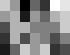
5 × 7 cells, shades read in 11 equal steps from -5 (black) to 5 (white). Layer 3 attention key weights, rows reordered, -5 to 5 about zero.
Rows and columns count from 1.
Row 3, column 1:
-2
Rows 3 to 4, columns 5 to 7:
0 0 3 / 0 -2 0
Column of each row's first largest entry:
6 7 7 2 3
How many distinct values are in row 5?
6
